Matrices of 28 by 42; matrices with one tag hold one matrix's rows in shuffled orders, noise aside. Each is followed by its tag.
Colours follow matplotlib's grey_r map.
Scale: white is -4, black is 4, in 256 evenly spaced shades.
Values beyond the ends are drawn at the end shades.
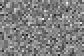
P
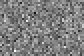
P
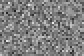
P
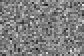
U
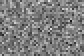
P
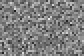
P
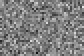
U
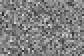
P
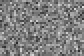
U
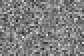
U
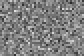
P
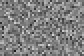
P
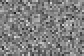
P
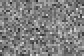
U
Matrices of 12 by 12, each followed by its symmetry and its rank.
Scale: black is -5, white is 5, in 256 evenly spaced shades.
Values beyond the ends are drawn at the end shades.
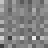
neither, rank two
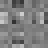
antisymmetric, rank two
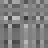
neither, rank one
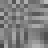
antisymmetric, rank two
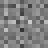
antisymmetric, rank two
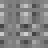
neither, rank one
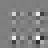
symmetric, rank one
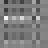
neither, rank one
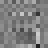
neither, rank two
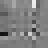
antisymmetric, rank two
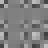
symmetric, rank one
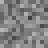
neither, full rank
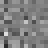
neither, rank two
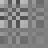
symmetric, rank one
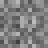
neither, rank two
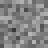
neither, full rank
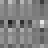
neither, rank one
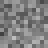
neither, full rank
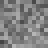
neither, full rank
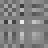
symmetric, rank one
